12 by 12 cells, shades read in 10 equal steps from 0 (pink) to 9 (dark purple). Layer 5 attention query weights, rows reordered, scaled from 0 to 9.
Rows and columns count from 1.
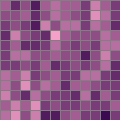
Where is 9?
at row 12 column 11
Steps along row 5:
down up same down down up up down up down same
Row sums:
57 54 58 53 61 56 66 55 53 61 55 63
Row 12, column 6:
8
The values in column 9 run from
3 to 8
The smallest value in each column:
2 1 1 1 2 0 3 3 3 1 2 3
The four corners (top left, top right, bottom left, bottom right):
4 6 3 6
